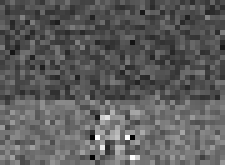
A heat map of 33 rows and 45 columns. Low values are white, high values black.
Stripes: none. Seam: horizontal, 60% of the way down, the top part higher. Roughest part: bottom middle. Odd patch: rougher, in the bottom middle.
